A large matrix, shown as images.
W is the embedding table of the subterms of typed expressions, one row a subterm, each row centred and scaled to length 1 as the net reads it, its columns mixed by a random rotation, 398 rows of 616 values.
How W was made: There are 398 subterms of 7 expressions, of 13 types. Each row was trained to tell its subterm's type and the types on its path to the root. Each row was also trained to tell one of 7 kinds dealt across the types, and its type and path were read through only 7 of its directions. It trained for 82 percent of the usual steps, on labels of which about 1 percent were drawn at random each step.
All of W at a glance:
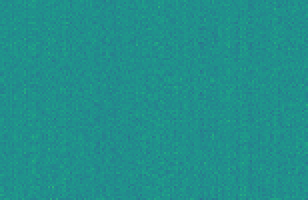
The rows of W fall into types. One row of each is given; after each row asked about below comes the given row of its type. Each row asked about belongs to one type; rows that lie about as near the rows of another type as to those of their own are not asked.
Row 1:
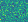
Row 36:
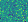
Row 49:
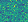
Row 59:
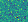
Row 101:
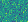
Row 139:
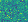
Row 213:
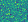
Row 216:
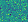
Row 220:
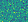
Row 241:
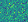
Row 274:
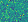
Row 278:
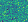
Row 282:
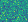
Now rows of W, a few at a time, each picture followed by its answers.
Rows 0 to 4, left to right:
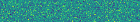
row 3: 278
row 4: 220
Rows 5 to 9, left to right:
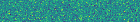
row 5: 241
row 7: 139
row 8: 101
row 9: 282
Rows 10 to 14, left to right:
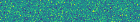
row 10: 241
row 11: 59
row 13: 213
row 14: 49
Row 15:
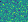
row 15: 241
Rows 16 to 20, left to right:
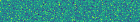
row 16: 274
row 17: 241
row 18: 49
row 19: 216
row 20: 278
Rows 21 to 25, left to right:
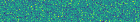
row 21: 220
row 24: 282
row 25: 59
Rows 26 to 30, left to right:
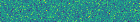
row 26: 216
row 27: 139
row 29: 101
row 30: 1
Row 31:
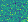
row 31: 1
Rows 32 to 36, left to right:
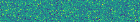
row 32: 59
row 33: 274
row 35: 101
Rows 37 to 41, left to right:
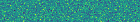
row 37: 1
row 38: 282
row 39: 216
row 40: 213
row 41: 213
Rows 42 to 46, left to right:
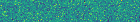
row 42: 278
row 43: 139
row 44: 49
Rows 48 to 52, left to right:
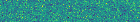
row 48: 139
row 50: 1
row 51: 274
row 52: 278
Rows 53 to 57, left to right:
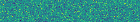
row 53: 241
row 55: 216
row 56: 274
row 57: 101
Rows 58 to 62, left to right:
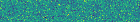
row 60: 241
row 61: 274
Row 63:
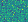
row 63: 220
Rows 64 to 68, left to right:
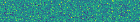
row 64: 213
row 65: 101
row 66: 220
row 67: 101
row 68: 274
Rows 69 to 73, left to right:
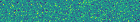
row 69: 241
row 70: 241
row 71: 1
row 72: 282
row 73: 213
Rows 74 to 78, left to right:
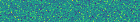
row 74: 59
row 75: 274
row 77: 59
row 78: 216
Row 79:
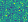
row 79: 278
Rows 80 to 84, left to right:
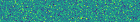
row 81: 216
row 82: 139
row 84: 101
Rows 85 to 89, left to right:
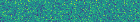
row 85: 36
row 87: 59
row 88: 220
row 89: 278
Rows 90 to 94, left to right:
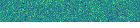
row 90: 220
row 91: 49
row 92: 274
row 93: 213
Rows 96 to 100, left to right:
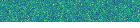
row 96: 216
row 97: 49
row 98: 101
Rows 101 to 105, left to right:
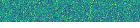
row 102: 282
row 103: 278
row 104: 274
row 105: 49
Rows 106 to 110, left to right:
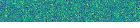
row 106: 278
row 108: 216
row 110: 278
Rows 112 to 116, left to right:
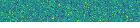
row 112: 216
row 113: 139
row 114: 241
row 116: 59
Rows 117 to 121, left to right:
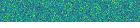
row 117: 213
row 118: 278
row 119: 101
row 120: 213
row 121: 101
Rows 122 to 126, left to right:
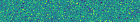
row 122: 220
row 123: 139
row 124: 278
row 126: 59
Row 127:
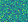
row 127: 274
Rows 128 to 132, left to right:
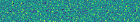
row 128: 1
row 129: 213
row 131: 49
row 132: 213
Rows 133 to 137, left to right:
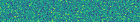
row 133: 59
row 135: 139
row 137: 216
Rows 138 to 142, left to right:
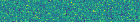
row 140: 216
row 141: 213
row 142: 36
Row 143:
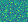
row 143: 278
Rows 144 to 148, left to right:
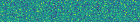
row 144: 220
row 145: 213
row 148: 220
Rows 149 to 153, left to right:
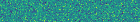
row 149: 1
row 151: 213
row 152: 139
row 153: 59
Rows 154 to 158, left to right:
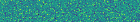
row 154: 1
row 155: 241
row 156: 278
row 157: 59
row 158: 282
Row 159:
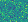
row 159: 274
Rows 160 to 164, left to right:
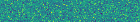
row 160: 216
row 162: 1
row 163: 139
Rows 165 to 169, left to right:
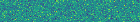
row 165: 274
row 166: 241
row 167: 274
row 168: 213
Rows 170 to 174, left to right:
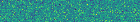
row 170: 220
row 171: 241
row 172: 274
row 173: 241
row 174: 36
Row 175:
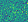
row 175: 241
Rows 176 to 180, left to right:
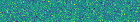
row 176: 59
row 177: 59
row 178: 220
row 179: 49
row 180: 213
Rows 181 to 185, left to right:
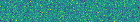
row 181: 213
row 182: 220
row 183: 278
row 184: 220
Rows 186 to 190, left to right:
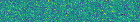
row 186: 241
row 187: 36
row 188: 101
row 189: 139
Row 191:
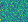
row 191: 1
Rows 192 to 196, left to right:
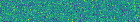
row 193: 1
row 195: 36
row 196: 1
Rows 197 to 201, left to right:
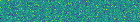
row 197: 36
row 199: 101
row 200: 220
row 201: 1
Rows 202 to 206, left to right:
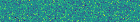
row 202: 139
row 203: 213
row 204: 282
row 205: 241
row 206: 274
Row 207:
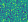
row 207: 49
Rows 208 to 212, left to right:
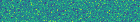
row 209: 49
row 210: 213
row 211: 101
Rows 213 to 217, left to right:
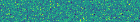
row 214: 139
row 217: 241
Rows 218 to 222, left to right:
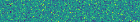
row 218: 216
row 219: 101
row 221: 282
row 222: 49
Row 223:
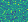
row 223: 59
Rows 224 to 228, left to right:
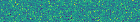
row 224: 241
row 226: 101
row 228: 220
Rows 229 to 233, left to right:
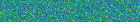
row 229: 59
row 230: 278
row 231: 220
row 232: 216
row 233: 139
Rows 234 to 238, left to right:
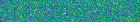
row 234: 36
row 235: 59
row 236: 213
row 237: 101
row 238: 213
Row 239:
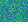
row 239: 101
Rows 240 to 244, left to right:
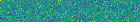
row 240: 36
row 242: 282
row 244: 274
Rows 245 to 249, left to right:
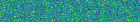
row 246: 278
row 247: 213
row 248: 101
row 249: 49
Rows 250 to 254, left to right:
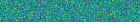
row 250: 282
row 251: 139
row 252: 139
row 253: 241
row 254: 36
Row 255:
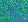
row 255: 139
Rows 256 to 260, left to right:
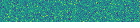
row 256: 216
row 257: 59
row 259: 1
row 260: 49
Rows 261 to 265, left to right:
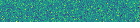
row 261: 274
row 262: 49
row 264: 139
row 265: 278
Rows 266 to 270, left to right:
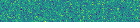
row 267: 216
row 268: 278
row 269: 59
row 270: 139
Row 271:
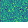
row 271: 213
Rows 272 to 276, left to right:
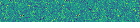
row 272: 274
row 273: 278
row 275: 213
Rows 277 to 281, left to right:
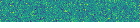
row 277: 1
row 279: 213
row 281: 274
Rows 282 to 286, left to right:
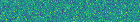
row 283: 220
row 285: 59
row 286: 241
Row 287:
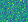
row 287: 220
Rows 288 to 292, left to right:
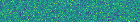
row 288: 59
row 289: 1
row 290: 101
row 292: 213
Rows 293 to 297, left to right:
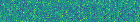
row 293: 49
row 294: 274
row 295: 278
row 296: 282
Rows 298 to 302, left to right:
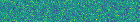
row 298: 274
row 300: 49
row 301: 282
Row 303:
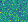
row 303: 49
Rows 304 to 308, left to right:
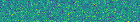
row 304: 241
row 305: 59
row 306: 241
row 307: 36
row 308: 216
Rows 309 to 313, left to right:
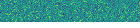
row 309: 282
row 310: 139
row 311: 278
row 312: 274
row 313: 241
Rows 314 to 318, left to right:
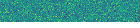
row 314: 278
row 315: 216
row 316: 49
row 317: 282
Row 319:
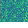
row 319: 278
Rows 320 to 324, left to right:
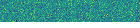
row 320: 1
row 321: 274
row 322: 49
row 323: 274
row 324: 241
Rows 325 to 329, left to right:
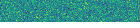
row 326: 216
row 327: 216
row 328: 213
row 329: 274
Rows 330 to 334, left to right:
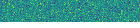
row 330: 220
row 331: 101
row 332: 220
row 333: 220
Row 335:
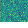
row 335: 59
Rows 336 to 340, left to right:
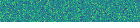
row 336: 274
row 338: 36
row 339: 216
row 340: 216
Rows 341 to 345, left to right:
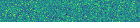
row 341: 59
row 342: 49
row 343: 216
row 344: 282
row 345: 36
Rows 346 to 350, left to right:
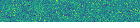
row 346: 49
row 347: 213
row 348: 274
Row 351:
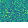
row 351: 278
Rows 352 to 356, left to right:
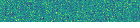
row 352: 49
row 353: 278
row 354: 139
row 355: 59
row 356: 49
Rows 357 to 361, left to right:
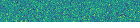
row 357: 282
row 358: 213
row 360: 49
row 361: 1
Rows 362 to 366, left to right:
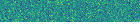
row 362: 213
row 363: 59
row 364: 282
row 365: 101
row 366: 49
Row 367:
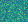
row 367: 241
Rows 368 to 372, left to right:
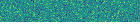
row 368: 241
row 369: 216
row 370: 139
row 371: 241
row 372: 101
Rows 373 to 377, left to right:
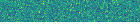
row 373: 274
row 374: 59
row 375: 101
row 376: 278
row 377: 282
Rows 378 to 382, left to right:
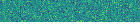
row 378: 59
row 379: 36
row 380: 49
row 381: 216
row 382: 101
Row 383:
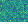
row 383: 278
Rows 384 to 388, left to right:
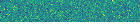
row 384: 213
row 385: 274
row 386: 274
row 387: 241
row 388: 274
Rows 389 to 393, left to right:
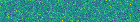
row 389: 282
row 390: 139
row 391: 282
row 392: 139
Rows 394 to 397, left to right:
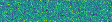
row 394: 278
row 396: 213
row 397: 36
